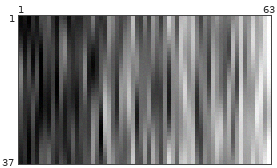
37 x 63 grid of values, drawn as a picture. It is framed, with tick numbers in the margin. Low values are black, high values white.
Streaks run downward. The ninth with the highest average is the bottom right. There is an overall slope up to the right. On average the colour sits 40% of the way up the scale.
